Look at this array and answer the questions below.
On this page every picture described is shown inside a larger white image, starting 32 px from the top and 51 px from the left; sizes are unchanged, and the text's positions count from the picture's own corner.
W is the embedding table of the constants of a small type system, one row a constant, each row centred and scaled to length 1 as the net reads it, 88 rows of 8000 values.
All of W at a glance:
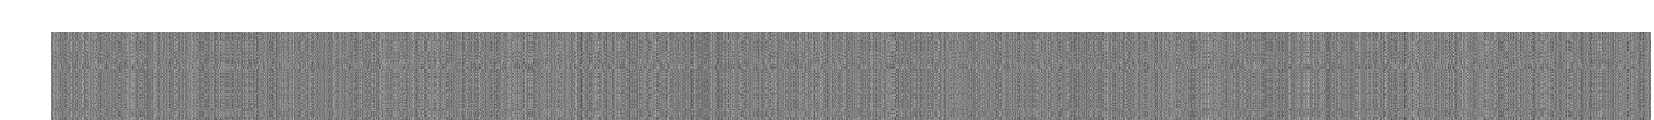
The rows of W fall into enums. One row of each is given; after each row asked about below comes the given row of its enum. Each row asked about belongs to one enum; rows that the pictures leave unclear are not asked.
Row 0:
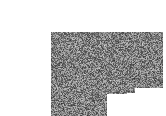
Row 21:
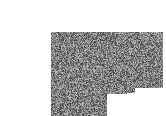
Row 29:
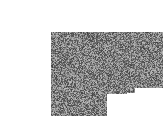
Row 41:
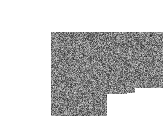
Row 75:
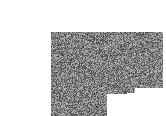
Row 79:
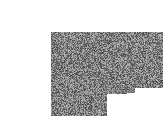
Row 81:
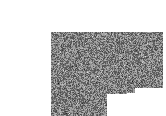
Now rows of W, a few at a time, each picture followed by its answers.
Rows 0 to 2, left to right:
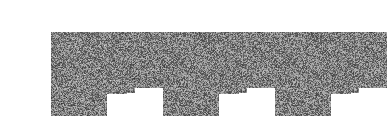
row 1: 29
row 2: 29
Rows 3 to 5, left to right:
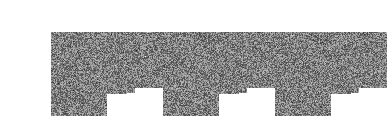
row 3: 81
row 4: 29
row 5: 75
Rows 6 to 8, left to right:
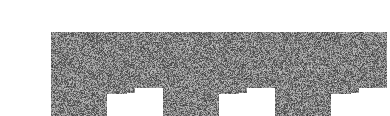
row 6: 29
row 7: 0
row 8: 21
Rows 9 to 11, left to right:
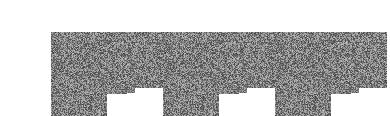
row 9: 79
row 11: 79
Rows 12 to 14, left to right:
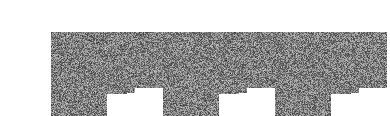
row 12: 75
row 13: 0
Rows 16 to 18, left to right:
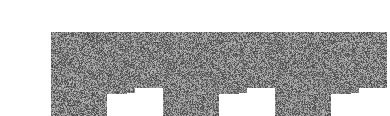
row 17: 79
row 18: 79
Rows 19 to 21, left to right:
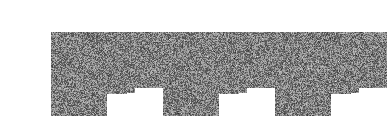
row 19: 29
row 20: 81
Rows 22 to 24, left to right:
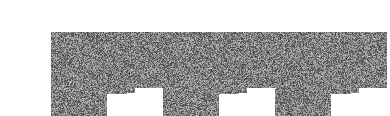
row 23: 0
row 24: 81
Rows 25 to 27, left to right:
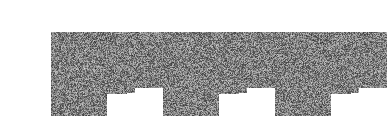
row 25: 21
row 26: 0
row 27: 75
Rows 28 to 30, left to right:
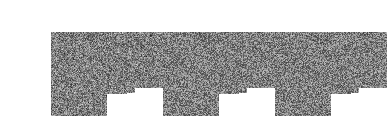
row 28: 41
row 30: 75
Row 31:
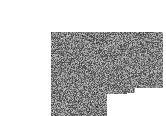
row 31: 75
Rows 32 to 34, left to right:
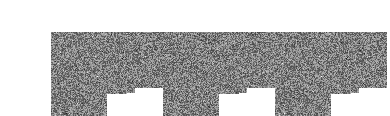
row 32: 81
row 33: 75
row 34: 81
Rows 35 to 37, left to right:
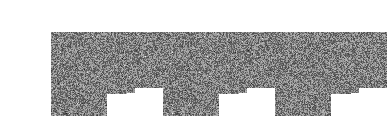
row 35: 81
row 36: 81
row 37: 79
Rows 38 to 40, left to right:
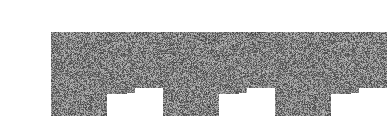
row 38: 79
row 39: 75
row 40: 79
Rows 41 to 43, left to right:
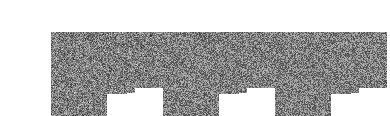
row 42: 29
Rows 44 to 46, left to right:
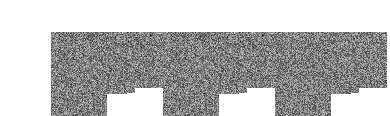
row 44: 41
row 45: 41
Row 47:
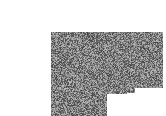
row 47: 29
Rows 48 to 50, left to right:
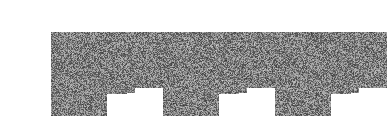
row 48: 79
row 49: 0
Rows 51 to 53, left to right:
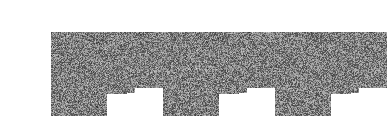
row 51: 75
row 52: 21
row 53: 29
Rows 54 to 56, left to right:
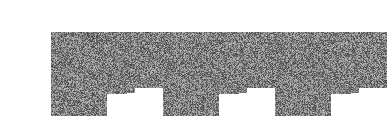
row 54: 29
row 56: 79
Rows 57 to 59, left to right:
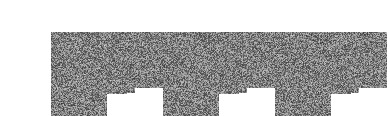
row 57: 0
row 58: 29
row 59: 75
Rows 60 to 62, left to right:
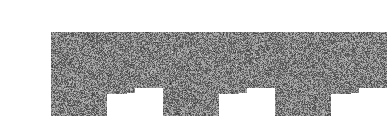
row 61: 81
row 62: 79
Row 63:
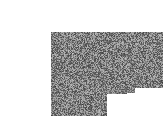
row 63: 79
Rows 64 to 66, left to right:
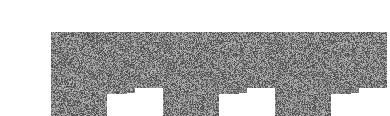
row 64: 29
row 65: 79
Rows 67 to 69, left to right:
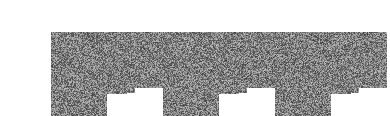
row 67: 29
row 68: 0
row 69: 75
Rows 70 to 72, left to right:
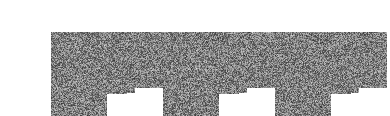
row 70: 0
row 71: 21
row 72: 75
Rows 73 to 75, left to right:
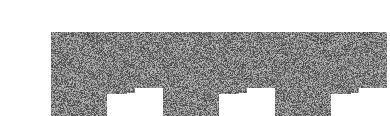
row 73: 29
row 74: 0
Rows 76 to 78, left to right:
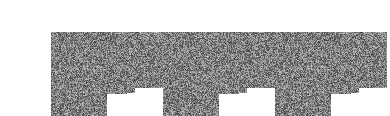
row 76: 21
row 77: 81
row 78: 21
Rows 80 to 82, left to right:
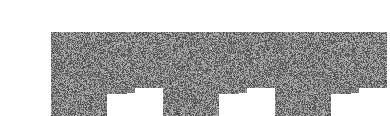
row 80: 79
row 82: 79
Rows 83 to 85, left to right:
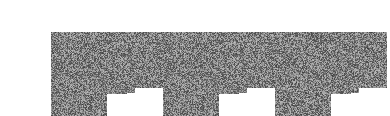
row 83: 79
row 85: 29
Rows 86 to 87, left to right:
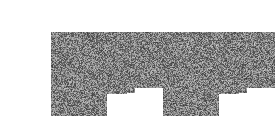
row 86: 29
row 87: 0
